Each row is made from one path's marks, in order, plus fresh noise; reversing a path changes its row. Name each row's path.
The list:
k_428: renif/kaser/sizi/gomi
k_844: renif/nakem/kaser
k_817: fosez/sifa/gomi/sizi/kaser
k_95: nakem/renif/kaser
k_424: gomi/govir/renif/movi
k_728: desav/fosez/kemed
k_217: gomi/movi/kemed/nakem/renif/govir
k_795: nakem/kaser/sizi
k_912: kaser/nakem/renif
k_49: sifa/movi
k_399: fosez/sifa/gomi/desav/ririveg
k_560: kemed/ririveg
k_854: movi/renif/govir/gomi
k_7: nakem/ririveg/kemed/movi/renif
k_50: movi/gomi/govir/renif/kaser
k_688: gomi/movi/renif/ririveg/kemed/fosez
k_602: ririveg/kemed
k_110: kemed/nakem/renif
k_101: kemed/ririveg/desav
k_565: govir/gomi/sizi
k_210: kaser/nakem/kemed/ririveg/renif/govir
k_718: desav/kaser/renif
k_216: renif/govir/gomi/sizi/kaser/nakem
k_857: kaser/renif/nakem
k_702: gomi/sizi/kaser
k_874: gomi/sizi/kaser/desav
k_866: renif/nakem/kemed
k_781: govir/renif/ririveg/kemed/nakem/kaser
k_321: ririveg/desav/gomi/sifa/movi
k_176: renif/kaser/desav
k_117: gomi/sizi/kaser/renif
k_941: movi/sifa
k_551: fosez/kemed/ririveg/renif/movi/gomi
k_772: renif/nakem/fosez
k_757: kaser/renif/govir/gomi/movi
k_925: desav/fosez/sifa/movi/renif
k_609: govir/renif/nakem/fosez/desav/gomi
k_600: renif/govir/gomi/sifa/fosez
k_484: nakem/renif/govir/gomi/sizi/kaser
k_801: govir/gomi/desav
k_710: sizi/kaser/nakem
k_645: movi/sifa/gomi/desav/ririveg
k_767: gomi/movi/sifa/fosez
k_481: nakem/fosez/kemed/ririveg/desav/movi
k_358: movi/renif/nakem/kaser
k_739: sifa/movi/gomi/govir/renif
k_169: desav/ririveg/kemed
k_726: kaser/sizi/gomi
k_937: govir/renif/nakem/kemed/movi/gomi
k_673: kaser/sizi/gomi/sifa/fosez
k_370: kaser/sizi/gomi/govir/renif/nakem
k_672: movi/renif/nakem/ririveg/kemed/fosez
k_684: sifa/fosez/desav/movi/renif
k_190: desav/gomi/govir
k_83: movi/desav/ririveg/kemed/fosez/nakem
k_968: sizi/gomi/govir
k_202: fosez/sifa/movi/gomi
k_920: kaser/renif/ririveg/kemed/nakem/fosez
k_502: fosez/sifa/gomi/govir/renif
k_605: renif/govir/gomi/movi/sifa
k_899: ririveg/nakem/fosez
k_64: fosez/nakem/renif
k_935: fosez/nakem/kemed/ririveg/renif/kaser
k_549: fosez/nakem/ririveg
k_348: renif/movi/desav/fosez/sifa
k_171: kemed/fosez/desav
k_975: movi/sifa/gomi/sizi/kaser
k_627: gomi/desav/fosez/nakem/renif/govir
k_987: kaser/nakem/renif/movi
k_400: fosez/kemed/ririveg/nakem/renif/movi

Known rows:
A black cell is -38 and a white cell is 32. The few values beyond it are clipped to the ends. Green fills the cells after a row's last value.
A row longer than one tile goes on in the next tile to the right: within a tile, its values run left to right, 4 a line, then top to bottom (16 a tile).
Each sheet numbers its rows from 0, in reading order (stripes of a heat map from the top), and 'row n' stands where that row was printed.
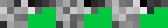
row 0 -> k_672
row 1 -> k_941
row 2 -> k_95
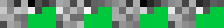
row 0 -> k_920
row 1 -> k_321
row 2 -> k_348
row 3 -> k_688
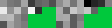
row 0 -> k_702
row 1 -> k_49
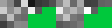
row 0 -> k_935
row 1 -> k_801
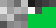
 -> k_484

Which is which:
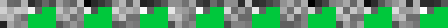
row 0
k_710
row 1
k_772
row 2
k_609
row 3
k_968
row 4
k_551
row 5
k_684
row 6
k_645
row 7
k_781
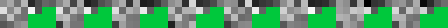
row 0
k_627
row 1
k_50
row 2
k_854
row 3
k_83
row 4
k_400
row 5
k_937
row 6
k_176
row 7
k_975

